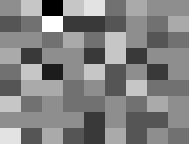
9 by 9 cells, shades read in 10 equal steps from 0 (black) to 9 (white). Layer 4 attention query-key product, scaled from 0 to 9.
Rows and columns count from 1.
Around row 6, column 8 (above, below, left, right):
2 6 7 4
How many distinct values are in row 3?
5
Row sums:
47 38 43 39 39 42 44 38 40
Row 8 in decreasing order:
5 5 5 5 5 5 3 3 2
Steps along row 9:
down up down down up down up down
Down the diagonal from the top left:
5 4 4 5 7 3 4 3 4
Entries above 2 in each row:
8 7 9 6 7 9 9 8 8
